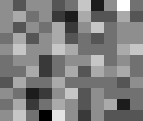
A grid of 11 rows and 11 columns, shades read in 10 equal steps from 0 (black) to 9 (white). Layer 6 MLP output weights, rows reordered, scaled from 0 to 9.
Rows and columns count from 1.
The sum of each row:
51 44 51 48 60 50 50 47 44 46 45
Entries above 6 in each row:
2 0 1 0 3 1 0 0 1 0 2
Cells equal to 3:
17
